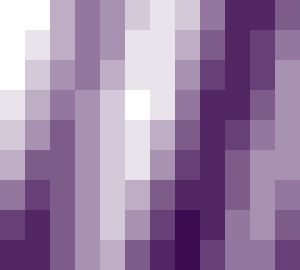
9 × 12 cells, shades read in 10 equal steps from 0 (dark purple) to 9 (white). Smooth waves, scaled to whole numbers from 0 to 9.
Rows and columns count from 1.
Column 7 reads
8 8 8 8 6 5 3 2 1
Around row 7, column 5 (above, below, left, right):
7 7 5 6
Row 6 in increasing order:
1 2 3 3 3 5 5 5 5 6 7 8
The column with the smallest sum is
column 9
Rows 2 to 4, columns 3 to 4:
6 4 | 5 4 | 4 5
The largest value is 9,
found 5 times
